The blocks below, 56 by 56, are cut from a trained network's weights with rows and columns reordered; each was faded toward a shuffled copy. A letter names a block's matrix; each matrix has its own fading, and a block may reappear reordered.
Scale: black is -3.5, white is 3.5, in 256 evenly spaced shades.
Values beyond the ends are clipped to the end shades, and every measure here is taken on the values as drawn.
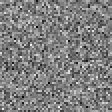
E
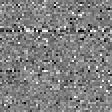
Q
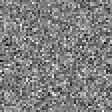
E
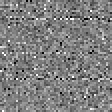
Q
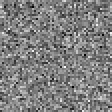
E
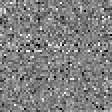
Q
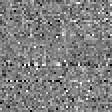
Q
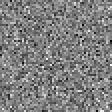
E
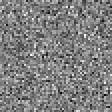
E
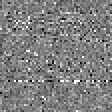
Q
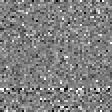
Q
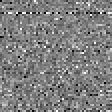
Q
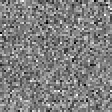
E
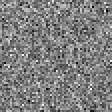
E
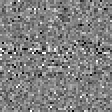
Q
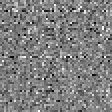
Q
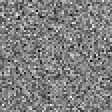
E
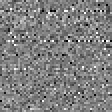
Q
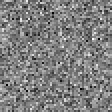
E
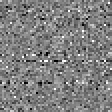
Q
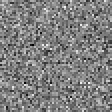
E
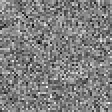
E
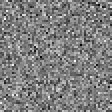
E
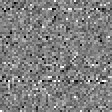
Q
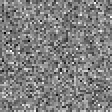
E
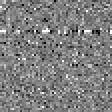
Q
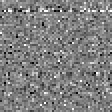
Q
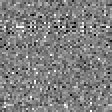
Q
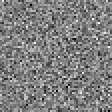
E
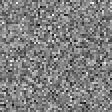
E
